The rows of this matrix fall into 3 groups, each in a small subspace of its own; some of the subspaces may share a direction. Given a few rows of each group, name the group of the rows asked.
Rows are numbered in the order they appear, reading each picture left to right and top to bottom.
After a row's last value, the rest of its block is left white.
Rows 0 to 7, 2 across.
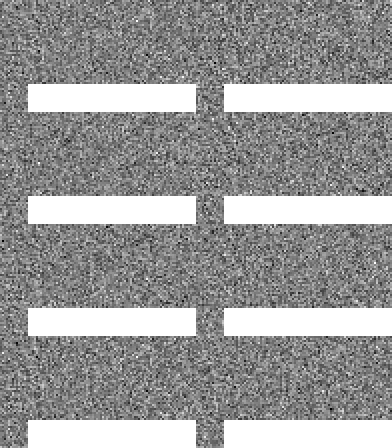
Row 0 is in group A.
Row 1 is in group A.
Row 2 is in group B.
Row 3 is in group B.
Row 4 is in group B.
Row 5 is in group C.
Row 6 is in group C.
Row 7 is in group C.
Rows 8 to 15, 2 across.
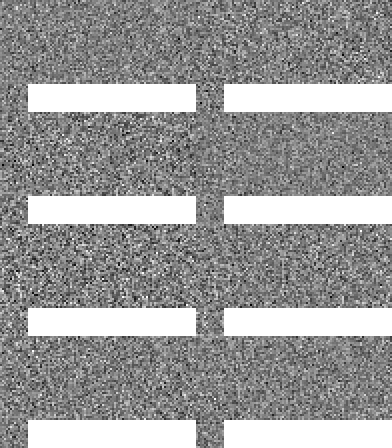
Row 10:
B
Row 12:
C
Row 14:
C
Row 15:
A
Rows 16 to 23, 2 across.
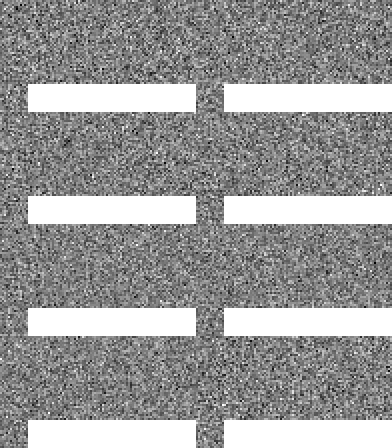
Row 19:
B
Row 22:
B
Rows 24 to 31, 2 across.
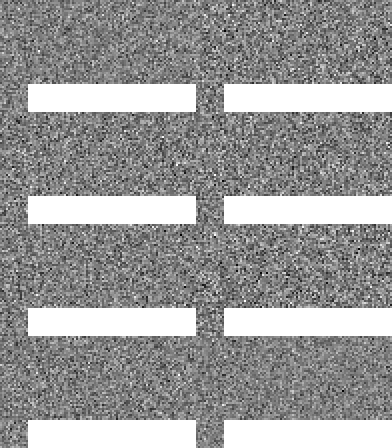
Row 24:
B
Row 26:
B
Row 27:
A
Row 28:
C
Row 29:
B
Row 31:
A
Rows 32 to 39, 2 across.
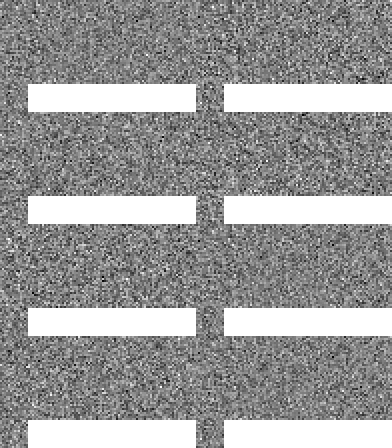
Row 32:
A
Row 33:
A
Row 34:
B
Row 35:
B
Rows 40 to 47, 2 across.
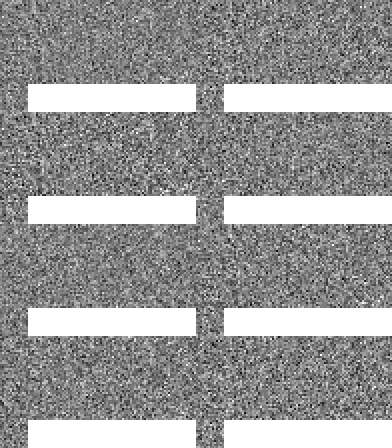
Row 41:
B
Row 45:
B
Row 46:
C
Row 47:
B
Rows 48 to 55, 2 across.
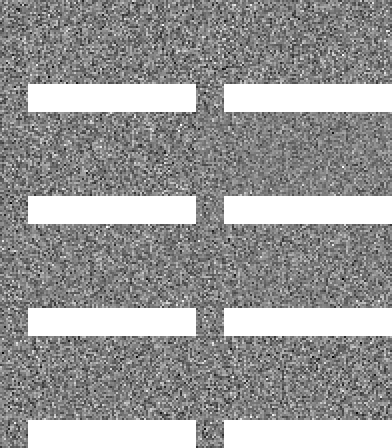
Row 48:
B
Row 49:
A
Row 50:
C
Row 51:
A
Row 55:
C
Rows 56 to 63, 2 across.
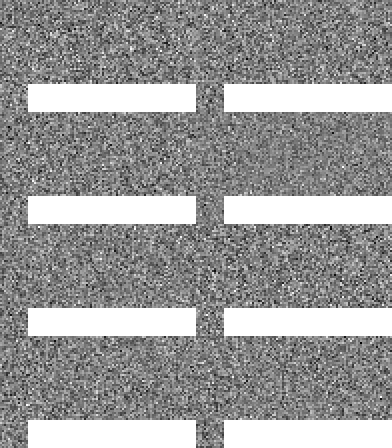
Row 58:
C
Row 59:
A
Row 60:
C
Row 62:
A
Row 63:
C
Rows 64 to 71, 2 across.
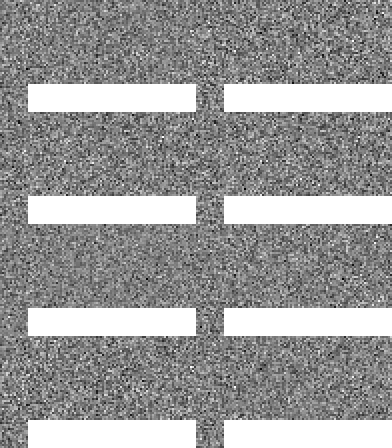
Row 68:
A
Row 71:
B
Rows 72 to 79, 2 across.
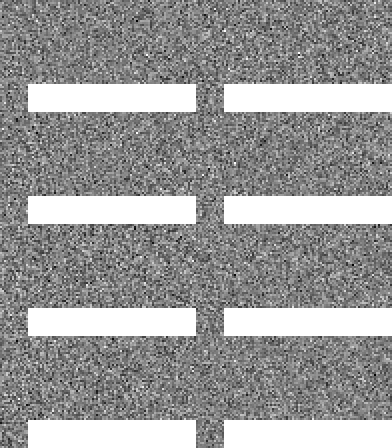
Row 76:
C
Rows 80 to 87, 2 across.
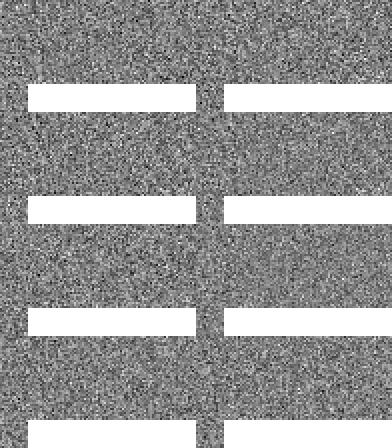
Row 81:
C
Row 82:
C
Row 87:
C
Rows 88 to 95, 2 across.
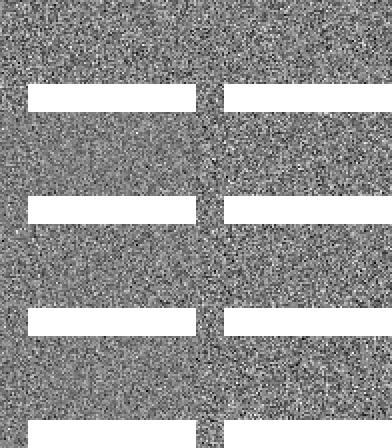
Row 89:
B
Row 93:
C
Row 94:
A
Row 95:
B
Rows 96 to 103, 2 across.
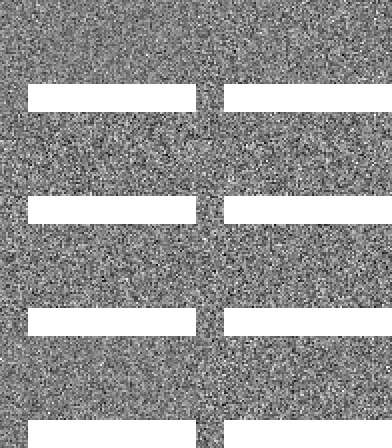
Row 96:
A
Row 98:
C
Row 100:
C
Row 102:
B
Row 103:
A
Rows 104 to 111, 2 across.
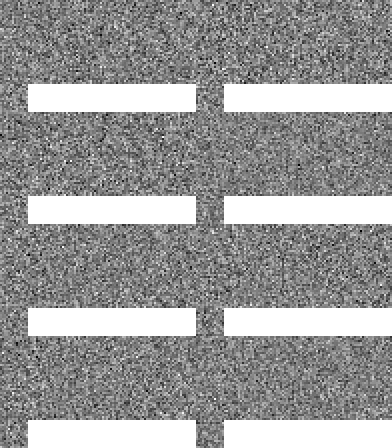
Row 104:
C
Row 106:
B
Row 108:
C
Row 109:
C
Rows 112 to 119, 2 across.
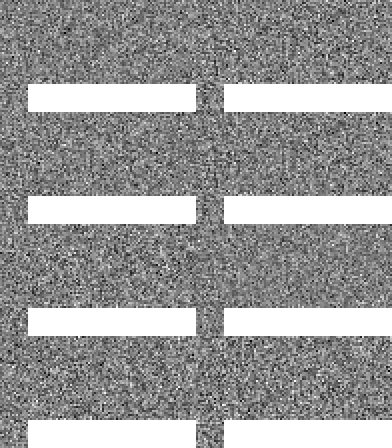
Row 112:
B
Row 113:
C
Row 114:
C
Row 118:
B
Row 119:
A
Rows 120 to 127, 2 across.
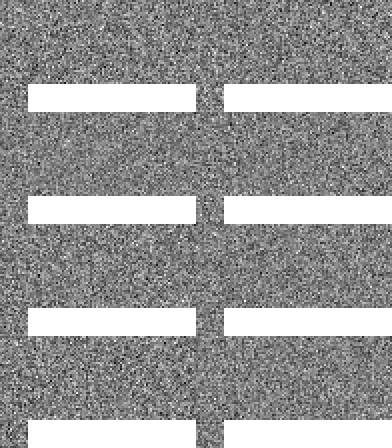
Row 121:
C
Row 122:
B
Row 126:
C
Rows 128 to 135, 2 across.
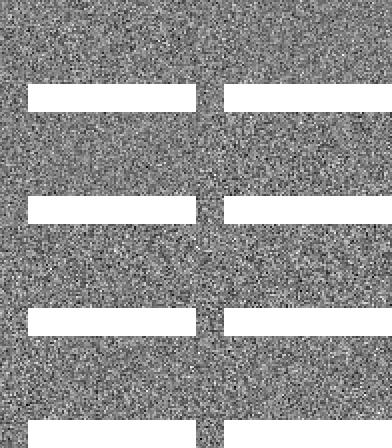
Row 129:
A
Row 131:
A
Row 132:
C
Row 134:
A
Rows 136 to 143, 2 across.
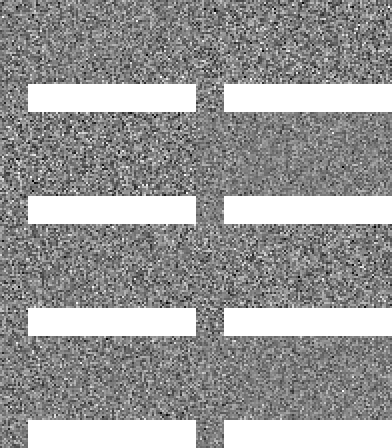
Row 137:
B
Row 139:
A
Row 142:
B
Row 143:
A
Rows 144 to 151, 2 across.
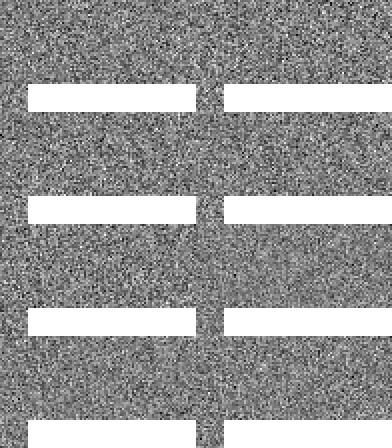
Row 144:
B
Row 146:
B
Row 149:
B
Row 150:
A
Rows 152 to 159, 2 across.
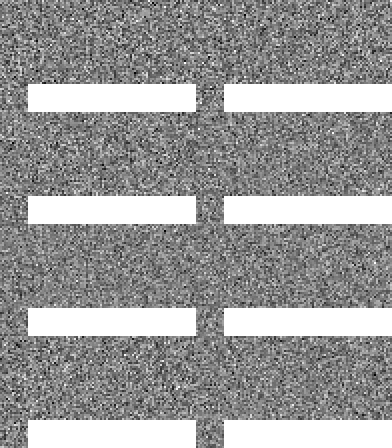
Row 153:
B
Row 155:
A
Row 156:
C
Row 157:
B
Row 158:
B
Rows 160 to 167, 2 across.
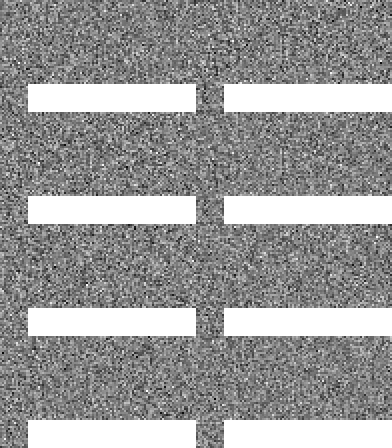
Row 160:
A
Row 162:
C
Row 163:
C
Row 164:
C
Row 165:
C
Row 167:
A
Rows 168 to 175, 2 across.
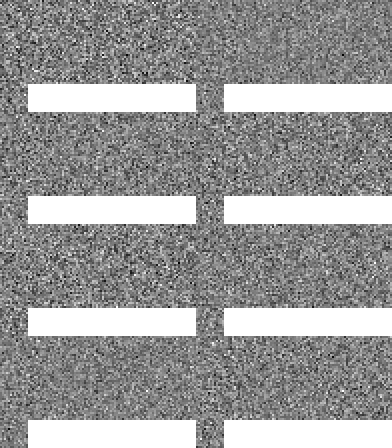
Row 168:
C
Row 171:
C
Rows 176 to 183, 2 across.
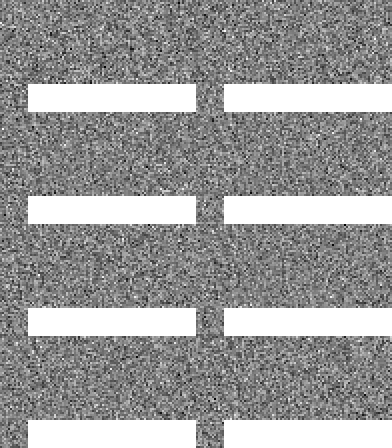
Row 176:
B
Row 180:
C
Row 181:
C
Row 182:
B
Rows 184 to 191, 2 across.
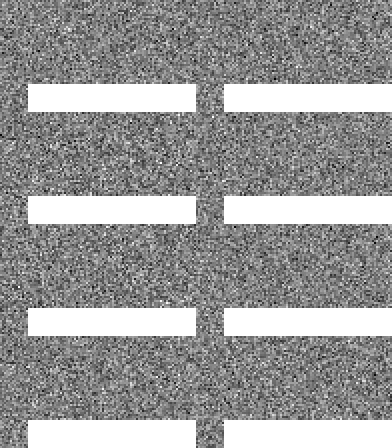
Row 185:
C
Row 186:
B
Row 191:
B
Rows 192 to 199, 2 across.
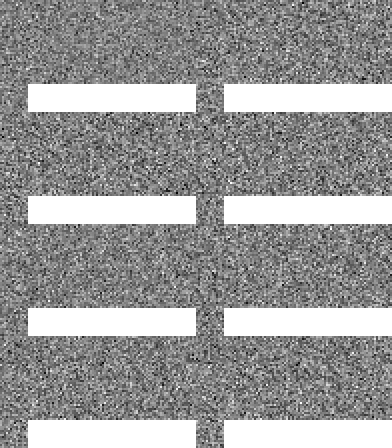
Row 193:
B
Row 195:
C
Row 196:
B
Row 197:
C
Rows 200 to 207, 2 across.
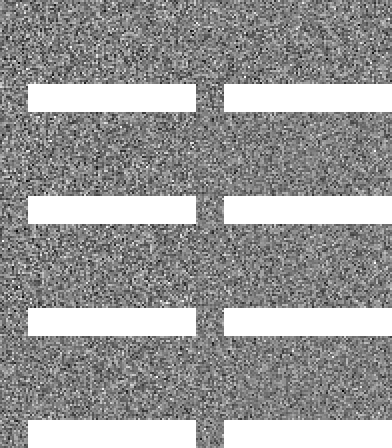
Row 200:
A
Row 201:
B
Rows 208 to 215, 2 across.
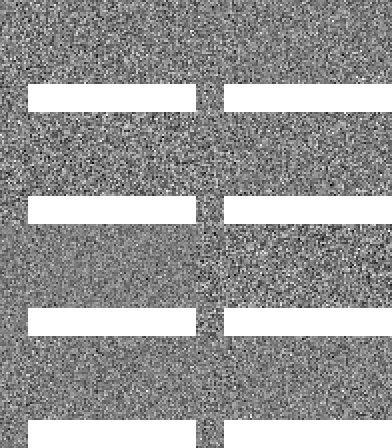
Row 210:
B
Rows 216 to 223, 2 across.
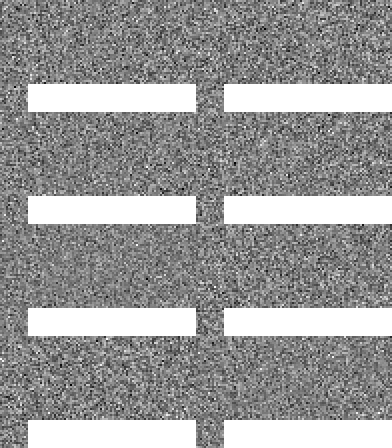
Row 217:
B
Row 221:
A
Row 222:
B
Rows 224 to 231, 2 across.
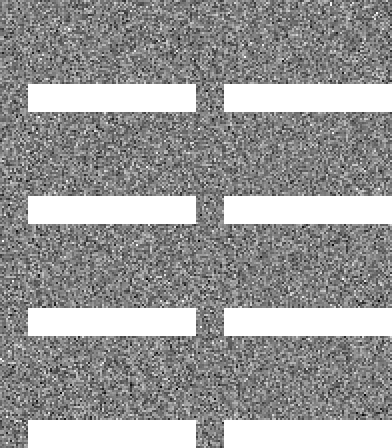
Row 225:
C
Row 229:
C
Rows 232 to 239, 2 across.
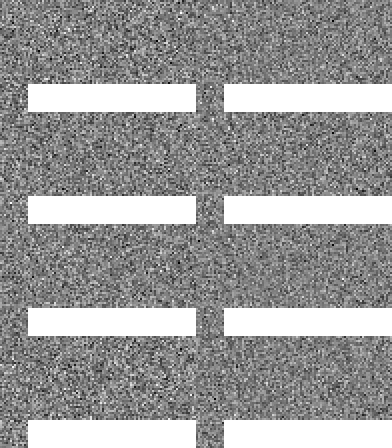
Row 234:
C
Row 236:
B
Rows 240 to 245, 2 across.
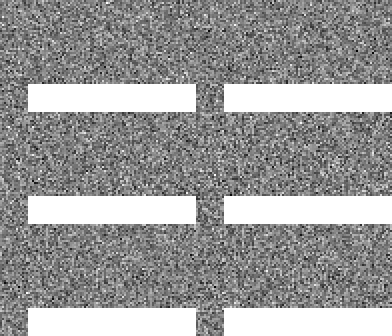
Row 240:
B
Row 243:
A
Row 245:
A
